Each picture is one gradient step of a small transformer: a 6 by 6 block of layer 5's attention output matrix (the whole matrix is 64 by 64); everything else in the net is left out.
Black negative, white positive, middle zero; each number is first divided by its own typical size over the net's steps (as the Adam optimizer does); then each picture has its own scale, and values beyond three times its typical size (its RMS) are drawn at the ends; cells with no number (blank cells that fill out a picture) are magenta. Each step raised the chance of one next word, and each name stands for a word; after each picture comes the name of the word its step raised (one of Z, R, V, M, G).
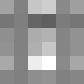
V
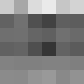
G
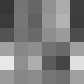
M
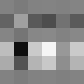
M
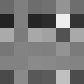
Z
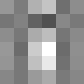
V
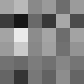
Z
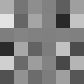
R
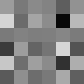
R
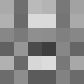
R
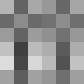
V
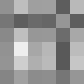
V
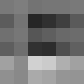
G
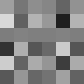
R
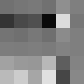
G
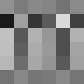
Z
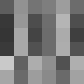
G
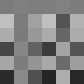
R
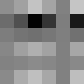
Z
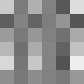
V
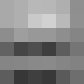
R
